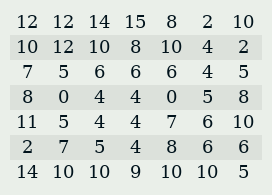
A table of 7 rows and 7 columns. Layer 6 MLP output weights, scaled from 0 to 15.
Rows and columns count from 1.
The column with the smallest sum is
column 6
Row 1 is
12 12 14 15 8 2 10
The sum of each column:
64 51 53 50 49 37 46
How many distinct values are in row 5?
6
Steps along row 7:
down same down up same down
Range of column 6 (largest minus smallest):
8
